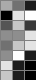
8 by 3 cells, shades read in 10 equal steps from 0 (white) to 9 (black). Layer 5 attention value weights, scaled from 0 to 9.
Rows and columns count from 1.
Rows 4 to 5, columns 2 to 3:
4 1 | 2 1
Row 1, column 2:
5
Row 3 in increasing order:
2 6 7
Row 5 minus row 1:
2 -3 -7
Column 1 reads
3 9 6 4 5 4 1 2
